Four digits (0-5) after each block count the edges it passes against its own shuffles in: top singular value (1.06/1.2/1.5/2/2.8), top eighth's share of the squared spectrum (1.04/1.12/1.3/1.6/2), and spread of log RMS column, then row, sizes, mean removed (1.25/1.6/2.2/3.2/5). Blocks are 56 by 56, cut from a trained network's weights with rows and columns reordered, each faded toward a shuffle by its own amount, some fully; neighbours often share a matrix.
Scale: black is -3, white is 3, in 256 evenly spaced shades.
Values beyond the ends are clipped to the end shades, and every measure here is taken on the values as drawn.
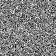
0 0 0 0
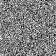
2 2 0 0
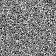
0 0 0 0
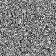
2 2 0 0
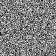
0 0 0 0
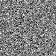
1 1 0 0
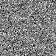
0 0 0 0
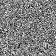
1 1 0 0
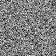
2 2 0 0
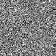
2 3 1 1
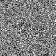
3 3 0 1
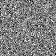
1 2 0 0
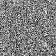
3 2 1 0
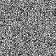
2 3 1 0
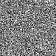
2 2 0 1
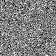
1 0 0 0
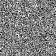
2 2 0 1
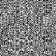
3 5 3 2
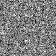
2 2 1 1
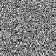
3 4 1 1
